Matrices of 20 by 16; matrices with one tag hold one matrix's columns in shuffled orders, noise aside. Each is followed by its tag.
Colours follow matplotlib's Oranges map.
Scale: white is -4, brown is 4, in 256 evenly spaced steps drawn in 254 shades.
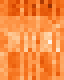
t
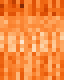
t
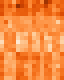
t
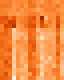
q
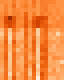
q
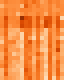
q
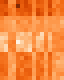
t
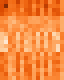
t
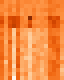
q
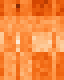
t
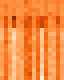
q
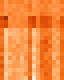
q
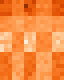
t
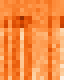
q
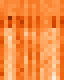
q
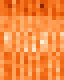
t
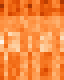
t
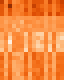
t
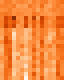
q
